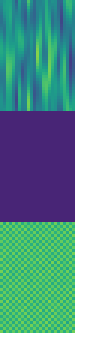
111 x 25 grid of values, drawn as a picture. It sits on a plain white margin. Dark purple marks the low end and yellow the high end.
The table splits into 3 rows of 1 panel. Panel 1,1: middling, streaked downward, strong in contrast. Panel 2,1: very low, flat. Panel 3,1: high, checkered.
